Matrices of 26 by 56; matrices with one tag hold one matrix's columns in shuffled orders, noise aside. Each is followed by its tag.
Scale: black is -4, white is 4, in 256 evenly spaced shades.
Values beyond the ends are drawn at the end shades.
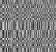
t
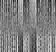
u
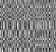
t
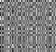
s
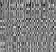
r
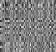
r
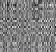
r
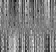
u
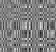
t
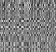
r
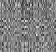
r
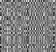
s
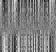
u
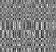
t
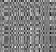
s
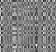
s
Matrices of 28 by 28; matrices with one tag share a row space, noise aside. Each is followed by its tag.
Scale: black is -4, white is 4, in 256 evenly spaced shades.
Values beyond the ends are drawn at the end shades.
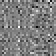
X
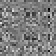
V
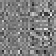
X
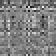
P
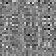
V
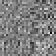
X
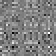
V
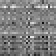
P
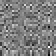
V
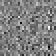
X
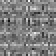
P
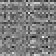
P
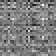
P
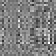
X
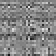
P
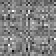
P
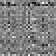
P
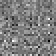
V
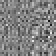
X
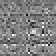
P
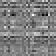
P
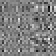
X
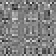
V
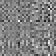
X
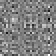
V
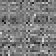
P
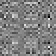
V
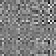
X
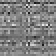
P
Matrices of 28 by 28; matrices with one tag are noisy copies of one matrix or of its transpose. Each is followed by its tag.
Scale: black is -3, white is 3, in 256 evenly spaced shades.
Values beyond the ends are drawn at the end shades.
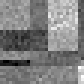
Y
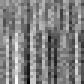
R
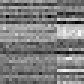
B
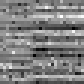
R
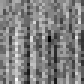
R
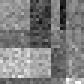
Y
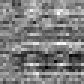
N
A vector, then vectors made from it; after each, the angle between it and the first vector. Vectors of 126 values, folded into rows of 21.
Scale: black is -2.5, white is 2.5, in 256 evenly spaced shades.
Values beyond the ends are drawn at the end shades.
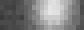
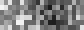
partly opposed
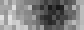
nearly opposite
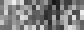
partly opposed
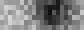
nearly opposite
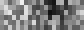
partly opposed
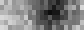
nearly opposite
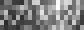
partly aligned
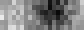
nearly opposite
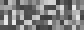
orthogonal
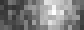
nearly parallel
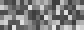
orthogonal
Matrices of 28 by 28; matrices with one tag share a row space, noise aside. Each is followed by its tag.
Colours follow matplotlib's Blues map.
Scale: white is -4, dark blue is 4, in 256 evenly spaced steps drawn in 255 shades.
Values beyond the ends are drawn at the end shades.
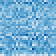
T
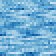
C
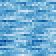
C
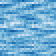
C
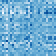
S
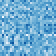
S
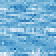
C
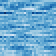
C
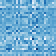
T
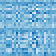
T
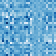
S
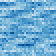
C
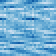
C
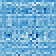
T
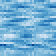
C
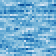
C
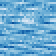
C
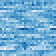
C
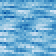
C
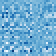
S
